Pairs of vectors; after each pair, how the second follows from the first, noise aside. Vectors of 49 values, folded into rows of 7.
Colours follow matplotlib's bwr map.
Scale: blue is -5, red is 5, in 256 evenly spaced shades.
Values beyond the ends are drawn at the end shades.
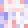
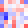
scaled up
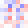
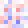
reversed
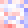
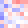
reversed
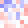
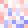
reversed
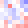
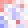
reversed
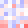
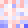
negated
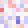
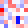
scaled up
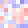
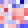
scaled up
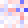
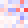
negated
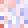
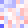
negated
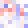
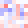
negated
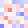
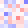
reversed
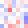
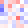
reversed
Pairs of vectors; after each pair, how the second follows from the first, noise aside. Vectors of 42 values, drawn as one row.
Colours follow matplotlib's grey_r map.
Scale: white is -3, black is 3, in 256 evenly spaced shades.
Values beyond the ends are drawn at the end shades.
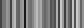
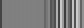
partly zeroed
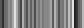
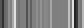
partly zeroed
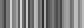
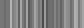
shrunk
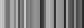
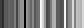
negated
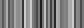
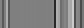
partly zeroed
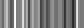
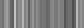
shrunk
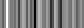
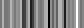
reversed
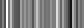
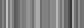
shrunk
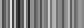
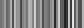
reversed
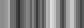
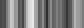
reversed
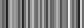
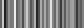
reversed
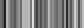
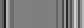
partly zeroed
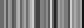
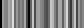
reversed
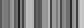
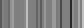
partly zeroed
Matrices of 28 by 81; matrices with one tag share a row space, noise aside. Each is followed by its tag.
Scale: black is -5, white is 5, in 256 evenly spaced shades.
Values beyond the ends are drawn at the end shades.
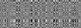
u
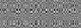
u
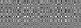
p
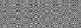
u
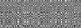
p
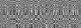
u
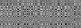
p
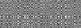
p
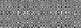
p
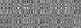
p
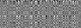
u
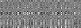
p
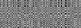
p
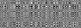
u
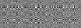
u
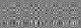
u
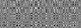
u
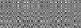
p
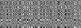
p
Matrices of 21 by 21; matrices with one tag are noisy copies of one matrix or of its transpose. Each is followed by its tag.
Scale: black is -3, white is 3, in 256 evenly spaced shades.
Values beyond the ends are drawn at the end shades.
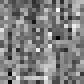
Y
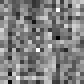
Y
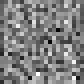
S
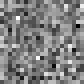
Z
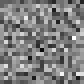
S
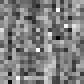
Y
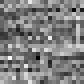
Y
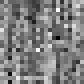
Y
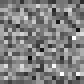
S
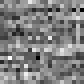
Y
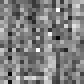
Y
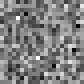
Z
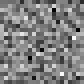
S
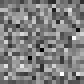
S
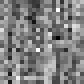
Y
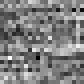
Y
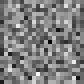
S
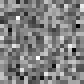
Z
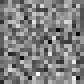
S
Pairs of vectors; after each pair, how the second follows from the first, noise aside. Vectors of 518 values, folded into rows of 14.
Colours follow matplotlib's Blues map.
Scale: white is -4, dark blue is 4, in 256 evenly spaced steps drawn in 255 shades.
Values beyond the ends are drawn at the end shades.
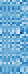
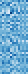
wrapped around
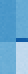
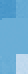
partly zeroed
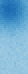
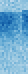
wrapped around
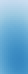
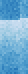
wrapped around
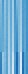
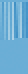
partly zeroed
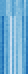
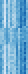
wrapped around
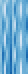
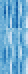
wrapped around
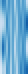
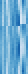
wrapped around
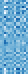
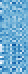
wrapped around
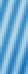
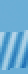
partly zeroed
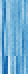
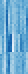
wrapped around
